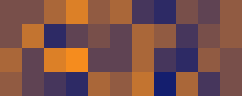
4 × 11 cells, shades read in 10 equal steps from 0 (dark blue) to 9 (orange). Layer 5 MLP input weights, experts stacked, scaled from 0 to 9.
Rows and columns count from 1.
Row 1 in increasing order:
1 2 3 4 4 4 5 5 6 6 8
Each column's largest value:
6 7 8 9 6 6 7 5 6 5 5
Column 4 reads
8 3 9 1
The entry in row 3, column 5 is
3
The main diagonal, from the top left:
4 7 8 1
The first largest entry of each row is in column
4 2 4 7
